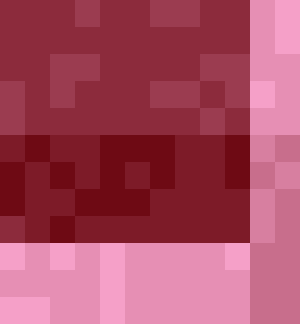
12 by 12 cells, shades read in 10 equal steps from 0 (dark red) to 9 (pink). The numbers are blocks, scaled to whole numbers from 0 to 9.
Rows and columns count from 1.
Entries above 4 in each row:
2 2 2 2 2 2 2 2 2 12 12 12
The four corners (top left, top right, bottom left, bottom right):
2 9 9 6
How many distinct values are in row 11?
3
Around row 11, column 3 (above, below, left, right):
9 8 8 8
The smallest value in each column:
0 0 0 0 0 0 0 1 1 0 6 6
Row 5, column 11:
8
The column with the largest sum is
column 11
